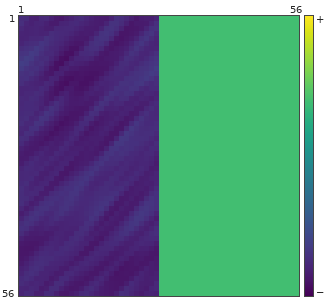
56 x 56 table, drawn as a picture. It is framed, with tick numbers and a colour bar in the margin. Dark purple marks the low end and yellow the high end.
The table splits into one row of 2 panels. Panel 1,1: very low, slanting up to the right, faint in contrast. Panel 1,2: high, flat.
